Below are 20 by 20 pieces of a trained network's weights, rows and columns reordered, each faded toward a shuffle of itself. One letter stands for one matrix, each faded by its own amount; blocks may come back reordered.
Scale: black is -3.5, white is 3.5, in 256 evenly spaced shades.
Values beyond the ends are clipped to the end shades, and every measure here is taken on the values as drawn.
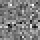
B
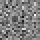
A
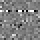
B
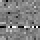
B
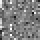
A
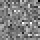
A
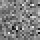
A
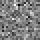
A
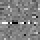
B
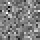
A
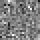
A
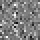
A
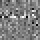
B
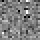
B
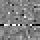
B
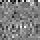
B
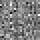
A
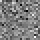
A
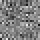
B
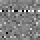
B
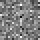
A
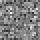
A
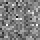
A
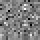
B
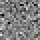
A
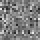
B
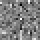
A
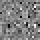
B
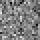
A
